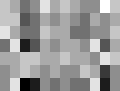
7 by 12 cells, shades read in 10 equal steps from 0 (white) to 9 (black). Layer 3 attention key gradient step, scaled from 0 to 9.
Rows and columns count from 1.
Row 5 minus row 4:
-2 2 -6 -4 0 -1 -1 0 -1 3 -5 -1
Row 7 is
4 1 9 8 4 5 4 5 5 1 8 4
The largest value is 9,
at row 7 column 3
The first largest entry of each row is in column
3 3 3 3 10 11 3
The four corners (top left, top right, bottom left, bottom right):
2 2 4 4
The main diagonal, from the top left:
2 2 5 6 3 3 4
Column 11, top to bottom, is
0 4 4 6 1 7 8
